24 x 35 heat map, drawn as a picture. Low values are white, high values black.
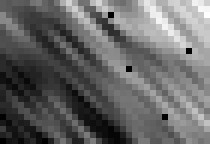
The grain runs diagonally down to the right. The middle left is the smoothest part. The top right is the ninth with the lowest average. Values change most from cell to cell in the top middle. Values rise toward the bottom left. There are four isolated cells, each far higher than the cells round it.
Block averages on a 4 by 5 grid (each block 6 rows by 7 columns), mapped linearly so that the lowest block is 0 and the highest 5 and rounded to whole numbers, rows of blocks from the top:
3 3 2 0 0 / 4 4 3 3 1 / 5 4 3 2 2 / 5 4 5 3 2
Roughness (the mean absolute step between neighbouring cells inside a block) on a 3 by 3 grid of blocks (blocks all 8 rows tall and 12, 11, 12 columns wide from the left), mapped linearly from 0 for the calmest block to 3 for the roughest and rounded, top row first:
131 | 011 | 111
